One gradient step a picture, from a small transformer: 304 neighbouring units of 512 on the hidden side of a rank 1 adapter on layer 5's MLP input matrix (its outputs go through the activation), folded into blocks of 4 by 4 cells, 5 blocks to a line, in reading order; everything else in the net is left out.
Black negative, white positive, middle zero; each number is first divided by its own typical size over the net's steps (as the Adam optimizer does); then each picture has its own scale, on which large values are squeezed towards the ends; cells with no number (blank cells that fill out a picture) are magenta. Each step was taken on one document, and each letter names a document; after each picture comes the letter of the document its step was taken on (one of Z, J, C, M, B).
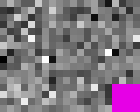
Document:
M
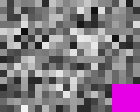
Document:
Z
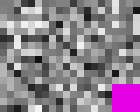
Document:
Z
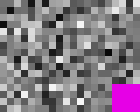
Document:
M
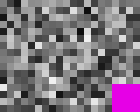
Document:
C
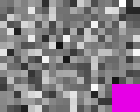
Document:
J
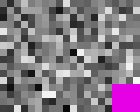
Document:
C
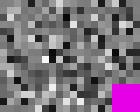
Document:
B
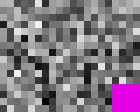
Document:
M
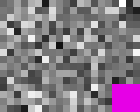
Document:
J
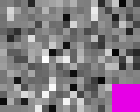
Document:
B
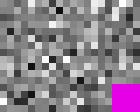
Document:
B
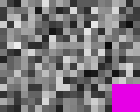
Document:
C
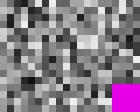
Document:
Z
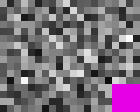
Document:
Z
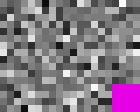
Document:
J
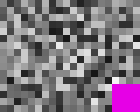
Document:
C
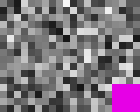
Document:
C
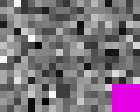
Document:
M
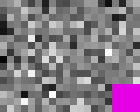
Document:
M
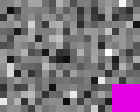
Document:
B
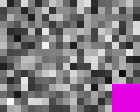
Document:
Z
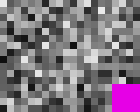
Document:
Z
